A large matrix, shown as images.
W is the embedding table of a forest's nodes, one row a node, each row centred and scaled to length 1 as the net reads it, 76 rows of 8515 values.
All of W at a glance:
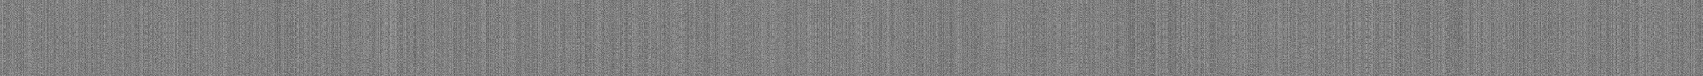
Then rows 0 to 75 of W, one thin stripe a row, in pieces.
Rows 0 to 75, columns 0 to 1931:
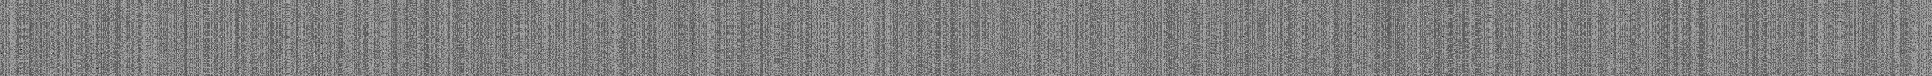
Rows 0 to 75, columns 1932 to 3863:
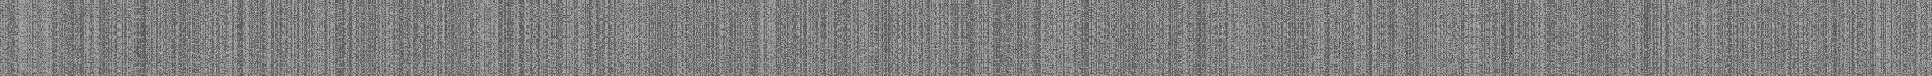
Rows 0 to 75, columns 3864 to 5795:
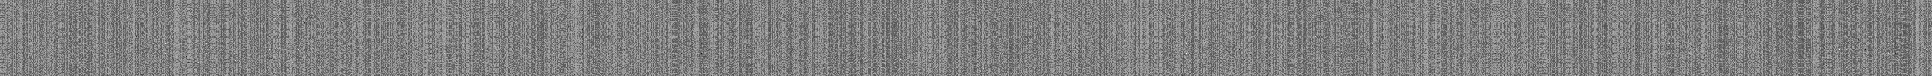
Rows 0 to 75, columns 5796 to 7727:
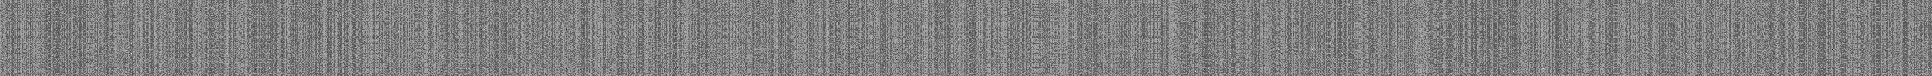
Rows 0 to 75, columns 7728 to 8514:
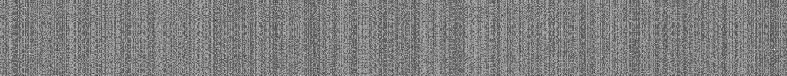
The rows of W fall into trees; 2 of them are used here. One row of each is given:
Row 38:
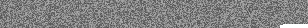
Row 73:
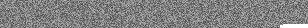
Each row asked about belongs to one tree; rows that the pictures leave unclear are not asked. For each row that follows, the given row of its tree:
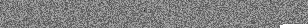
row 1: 38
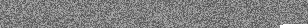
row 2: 38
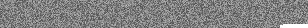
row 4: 73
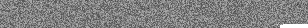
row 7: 73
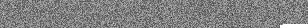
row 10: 73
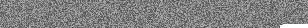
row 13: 38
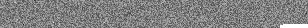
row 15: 73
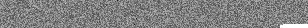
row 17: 73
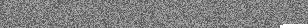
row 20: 38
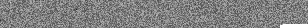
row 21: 73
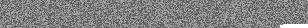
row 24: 38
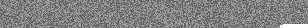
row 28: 38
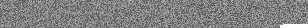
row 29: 73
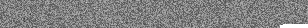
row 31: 38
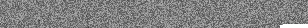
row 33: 38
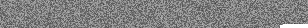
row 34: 38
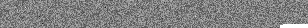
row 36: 73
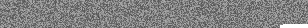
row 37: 73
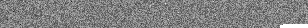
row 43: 73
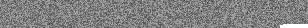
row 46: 38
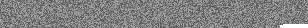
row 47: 38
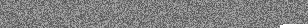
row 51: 38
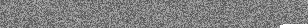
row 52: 38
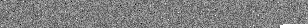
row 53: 73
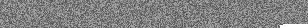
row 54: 38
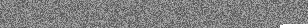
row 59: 73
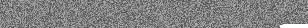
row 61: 38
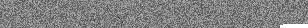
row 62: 73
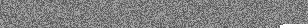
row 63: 38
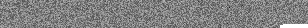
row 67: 73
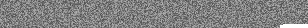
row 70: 38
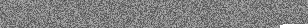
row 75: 38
